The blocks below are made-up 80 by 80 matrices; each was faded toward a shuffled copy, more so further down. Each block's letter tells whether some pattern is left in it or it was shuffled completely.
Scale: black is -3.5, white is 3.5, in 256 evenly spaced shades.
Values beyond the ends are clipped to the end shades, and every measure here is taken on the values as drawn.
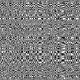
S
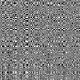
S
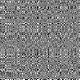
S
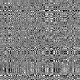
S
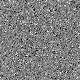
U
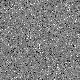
U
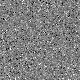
U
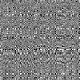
S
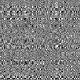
S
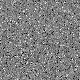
U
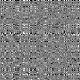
S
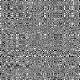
S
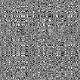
S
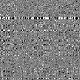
S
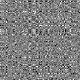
S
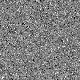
U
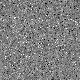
U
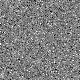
U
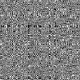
S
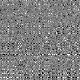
S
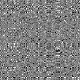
S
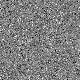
U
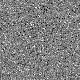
U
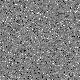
U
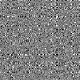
S
